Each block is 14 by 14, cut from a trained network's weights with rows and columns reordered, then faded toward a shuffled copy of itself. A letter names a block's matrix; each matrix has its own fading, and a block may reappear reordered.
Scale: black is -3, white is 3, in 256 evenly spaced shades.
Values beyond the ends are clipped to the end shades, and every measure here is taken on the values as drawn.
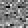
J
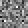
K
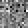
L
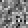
K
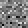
L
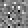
J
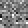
J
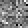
J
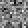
K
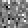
J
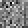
K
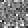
L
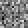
K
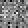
K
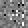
J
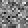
K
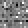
J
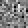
K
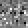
L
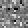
J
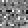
L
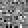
K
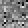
J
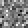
K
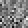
K
